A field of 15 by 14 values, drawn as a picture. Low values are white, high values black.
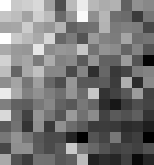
Ninth with the highest average: bottom right. Histogram: bell-shaped. Ninth with the lowest average: top left. Mirror symmetry: none. Slope: up to the bottom right.
